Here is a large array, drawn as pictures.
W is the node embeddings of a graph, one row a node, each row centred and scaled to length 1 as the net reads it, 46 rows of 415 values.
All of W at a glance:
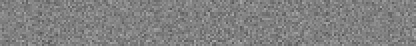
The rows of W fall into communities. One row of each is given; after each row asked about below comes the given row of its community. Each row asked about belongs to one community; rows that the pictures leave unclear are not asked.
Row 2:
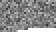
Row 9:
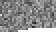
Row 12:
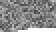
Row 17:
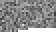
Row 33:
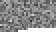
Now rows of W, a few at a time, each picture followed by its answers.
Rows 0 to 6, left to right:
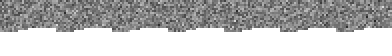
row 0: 9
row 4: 33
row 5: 2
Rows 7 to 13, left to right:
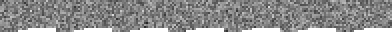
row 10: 33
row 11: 2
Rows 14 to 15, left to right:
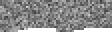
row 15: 12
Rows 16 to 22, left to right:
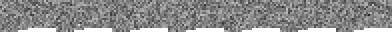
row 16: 12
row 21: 33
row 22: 2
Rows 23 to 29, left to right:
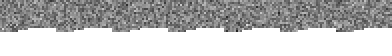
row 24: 12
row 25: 17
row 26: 9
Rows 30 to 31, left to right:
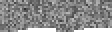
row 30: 12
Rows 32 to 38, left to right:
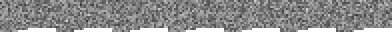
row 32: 12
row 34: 9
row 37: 2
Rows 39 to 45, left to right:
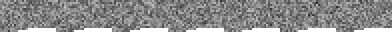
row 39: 12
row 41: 9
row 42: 17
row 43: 2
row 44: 2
